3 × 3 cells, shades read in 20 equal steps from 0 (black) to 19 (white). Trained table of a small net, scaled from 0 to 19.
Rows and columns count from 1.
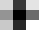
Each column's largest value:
16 4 19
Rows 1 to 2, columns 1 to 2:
16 4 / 11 0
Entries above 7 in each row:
2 2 2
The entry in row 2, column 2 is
0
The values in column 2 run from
0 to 4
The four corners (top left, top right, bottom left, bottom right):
16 17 15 19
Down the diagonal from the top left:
16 0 19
